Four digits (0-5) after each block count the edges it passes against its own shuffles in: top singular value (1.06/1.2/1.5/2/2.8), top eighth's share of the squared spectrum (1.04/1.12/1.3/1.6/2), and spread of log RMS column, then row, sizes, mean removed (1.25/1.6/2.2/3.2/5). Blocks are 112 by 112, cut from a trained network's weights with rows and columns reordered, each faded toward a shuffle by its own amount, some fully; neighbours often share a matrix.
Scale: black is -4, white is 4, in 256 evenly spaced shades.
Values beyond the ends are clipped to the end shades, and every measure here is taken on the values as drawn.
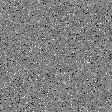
0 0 0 0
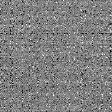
3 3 3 1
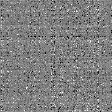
3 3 3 1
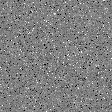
0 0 0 0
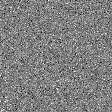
1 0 0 0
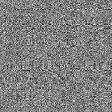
4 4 1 3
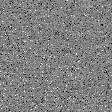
0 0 0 0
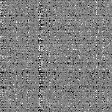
4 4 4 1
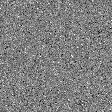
0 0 0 0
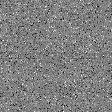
1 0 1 0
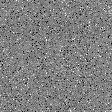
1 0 0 0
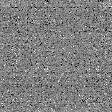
3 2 2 0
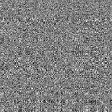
4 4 2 3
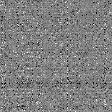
3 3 3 1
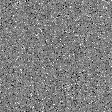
1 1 0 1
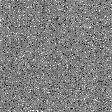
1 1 0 1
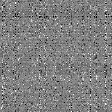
3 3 3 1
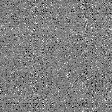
2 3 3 1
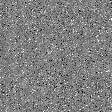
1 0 0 0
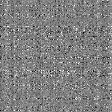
3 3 0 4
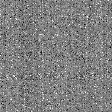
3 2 0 2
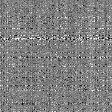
3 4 0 4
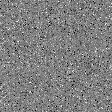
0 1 0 0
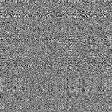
4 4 1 3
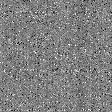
2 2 0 2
